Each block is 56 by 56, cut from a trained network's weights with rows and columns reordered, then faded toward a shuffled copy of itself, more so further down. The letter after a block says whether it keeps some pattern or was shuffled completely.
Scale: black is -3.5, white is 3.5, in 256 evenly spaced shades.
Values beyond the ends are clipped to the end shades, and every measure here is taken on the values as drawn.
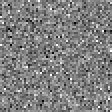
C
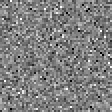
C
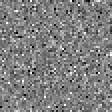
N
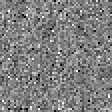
N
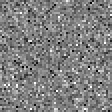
C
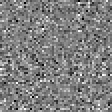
N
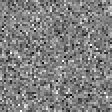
C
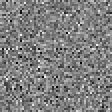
N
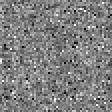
N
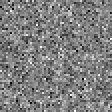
C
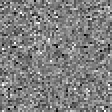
N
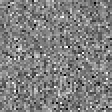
N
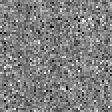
N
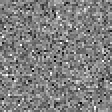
C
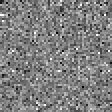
N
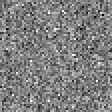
N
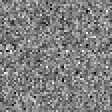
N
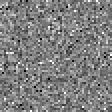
C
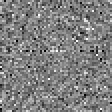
N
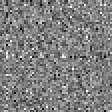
N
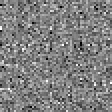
N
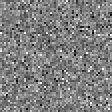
C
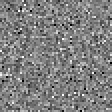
C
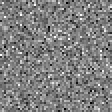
C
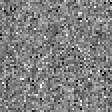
N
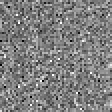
N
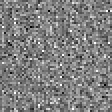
N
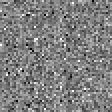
N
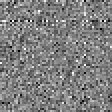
N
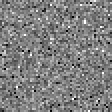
C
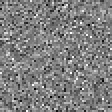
C
